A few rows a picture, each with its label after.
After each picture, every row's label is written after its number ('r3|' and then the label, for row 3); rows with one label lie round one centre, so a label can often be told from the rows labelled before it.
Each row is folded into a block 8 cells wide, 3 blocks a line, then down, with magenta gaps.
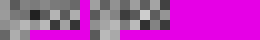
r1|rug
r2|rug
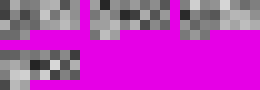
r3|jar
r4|rug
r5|jar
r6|rug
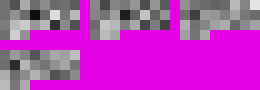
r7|rug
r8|rug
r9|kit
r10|kit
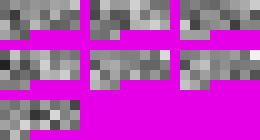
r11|kit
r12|jar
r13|kit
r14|jar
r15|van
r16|van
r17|rug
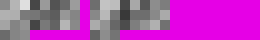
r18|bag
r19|bag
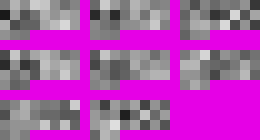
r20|jar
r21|jar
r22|rug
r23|jar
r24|jar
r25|bag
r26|van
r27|rug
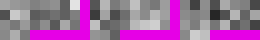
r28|van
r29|jar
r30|rug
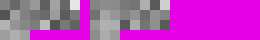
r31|van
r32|van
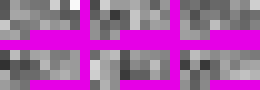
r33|van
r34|jar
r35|kit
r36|jar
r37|bag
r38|jar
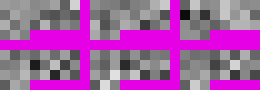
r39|van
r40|kit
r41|jar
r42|rug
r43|rug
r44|rug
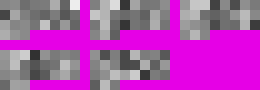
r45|van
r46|bag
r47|bag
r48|bag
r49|rug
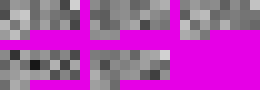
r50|van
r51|kit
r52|van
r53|rug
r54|kit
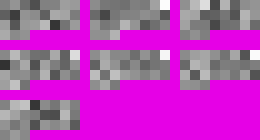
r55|kit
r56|kit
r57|bag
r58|van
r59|van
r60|van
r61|bag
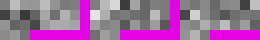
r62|jar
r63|bag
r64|van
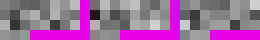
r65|kit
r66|jar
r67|kit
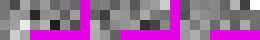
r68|rug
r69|kit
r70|van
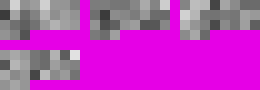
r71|jar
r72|kit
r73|bag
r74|van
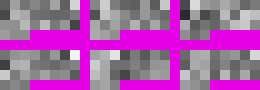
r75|van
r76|van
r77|jar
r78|van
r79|bag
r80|van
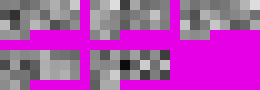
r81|kit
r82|bag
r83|kit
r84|jar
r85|rug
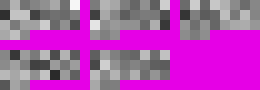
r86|van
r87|van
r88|jar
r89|rug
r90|van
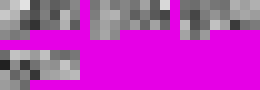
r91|bag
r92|van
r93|kit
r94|jar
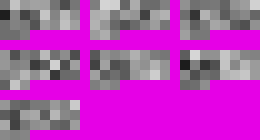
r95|jar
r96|bag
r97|kit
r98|rug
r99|jar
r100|jar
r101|kit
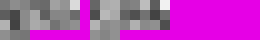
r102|kit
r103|van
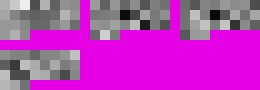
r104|bag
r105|rug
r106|rug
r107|kit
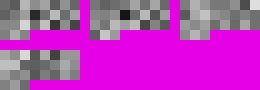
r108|rug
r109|rug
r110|van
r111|bag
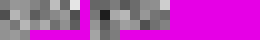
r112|van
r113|kit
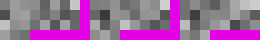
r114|van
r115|kit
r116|kit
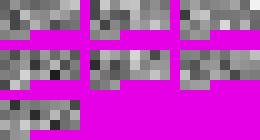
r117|kit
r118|jar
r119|van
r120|rug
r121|jar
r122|kit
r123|rug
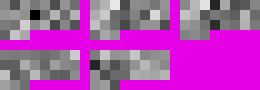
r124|rug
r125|bag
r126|bag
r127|kit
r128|jar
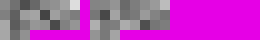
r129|kit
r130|kit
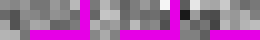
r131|kit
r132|van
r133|jar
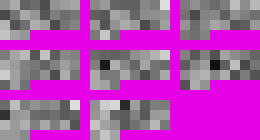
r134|kit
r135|kit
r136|kit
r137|bag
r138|kit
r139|rug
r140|van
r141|bag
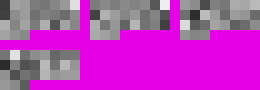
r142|van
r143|van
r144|kit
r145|jar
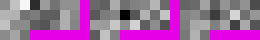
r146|bag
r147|rug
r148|rug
